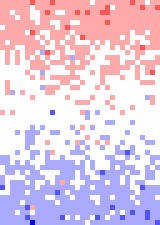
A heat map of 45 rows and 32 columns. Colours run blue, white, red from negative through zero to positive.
The grain is fine, like static. There are no regular stripes. Values rise toward the top. On average the colour sits 50% of the way up the scale.
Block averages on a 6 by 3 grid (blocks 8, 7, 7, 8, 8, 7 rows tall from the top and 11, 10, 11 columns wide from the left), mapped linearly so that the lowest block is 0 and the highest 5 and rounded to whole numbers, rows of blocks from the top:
5 5 5
4 4 4
3 3 3
2 2 2
1 1 1
0 0 0
